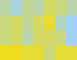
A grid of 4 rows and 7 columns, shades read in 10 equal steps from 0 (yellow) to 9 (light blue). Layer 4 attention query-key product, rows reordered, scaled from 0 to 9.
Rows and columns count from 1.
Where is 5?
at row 1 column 3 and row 2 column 3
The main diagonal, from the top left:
6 3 6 1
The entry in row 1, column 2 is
8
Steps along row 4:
same up same up down same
